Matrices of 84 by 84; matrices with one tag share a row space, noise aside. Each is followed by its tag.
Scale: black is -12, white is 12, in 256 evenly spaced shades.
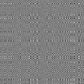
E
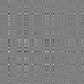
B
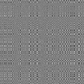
E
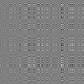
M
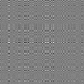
B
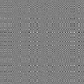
E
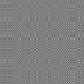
E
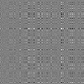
M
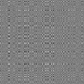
B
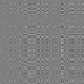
M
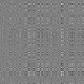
M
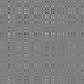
B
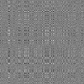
B
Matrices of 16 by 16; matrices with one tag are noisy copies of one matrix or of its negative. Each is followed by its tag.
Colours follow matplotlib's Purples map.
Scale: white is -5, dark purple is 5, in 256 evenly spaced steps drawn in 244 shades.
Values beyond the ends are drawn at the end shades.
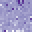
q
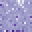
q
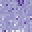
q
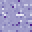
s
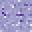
s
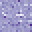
s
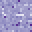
s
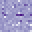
s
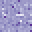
s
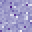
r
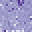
q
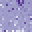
q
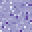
r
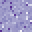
r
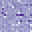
s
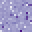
r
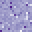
r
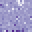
q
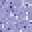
r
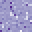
r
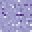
s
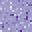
r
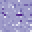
s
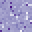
r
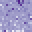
q
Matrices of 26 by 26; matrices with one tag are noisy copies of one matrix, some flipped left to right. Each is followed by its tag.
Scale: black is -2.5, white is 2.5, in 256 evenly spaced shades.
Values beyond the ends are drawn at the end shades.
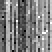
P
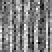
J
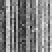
P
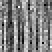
J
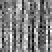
J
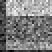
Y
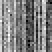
P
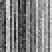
P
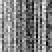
P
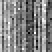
P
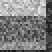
Y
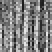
J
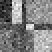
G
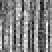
J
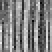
J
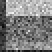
Y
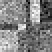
G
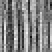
J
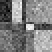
G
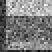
Y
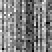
P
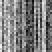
P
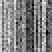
P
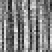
J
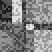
G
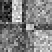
G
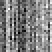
P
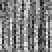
J
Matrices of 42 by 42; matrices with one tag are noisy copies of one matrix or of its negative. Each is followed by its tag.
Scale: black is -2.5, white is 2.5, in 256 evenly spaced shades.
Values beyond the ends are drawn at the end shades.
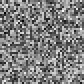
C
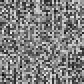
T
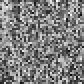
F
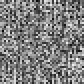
T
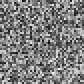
C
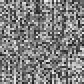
T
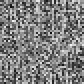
T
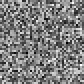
C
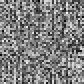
T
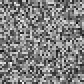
C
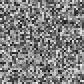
C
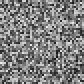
C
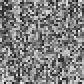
F
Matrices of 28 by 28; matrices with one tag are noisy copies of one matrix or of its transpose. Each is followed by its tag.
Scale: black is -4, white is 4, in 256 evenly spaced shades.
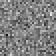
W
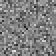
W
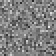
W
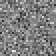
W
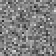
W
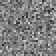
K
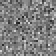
K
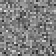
W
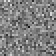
W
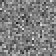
K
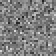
K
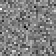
W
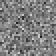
K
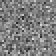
K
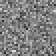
W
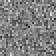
W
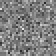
K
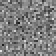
K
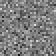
W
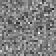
K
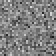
W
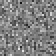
W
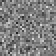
K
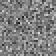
K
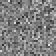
K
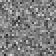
W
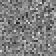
K
